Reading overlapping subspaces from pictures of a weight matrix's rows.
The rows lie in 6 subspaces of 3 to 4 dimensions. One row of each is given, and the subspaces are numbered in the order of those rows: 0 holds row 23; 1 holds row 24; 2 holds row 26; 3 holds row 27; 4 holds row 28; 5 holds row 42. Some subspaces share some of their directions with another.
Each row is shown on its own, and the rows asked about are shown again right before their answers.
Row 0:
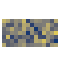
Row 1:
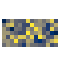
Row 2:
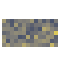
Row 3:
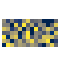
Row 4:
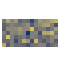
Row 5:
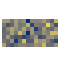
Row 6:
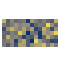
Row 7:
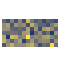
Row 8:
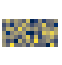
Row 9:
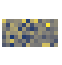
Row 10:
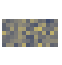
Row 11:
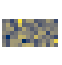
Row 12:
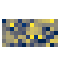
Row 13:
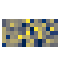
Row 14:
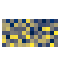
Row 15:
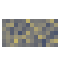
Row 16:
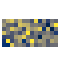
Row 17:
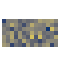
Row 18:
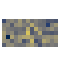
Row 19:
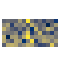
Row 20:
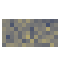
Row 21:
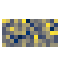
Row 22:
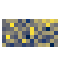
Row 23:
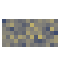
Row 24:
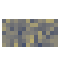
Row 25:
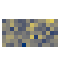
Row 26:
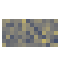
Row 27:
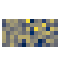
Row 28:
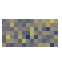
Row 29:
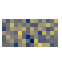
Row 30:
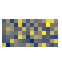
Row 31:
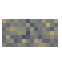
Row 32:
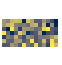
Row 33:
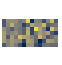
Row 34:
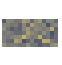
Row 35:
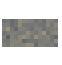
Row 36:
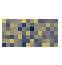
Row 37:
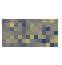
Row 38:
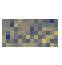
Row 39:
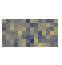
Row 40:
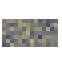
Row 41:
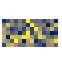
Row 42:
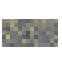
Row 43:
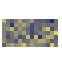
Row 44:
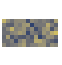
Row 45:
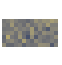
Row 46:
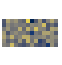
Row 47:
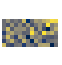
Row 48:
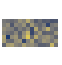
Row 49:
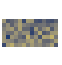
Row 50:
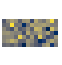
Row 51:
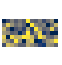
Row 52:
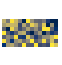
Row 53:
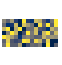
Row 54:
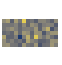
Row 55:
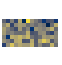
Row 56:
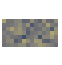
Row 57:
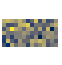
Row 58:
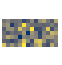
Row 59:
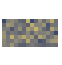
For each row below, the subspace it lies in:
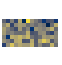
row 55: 4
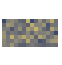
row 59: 3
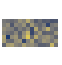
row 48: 4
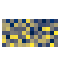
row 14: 1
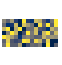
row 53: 5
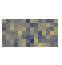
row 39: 1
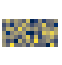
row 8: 3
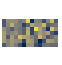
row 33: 3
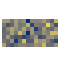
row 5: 0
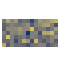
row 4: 3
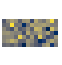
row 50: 3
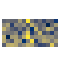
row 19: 1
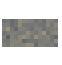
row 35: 5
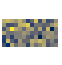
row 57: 0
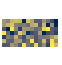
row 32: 5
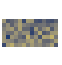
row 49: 2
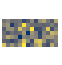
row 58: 3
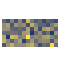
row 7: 1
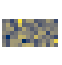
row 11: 5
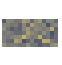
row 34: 2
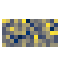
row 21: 4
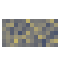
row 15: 0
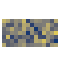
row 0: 2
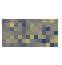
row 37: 2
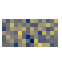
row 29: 1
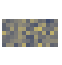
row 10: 1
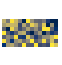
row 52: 5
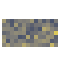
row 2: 0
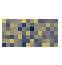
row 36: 3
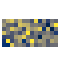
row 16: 0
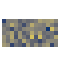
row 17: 0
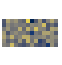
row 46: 3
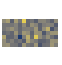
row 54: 4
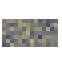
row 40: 0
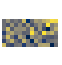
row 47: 5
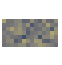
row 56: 2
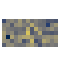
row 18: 0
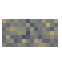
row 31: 2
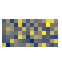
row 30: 5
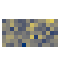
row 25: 1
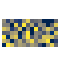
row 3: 5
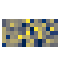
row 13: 3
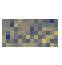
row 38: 0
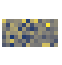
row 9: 3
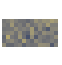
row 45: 4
